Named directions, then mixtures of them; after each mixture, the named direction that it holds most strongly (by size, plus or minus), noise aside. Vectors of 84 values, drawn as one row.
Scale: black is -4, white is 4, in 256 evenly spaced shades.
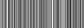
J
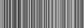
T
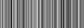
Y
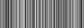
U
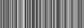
Y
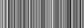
J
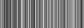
T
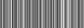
Y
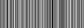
J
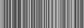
T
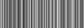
T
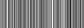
J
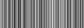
J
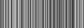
T
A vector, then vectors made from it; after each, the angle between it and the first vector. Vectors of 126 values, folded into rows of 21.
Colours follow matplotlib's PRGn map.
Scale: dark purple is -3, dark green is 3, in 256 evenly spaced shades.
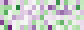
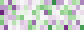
partly opposed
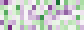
nearly parallel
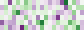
partly aligned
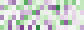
partly aligned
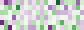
nearly parallel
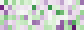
partly opposed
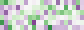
nearly opposite
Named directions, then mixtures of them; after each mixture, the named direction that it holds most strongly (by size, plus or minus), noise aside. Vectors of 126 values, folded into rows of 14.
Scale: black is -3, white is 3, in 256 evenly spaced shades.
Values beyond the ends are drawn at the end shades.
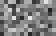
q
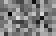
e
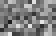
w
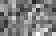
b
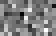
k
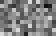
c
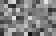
q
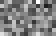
c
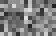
k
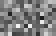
w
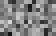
w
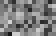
w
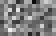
q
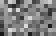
q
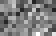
b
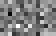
w
